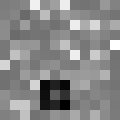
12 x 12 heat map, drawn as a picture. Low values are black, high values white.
No single row or column stands out from its neighbours. In the bottom middle lies a patch that is lower than the rest. The bottom right is the smoothest part. The ninth with the lowest average is the bottom middle. The halves do not mirror each other.
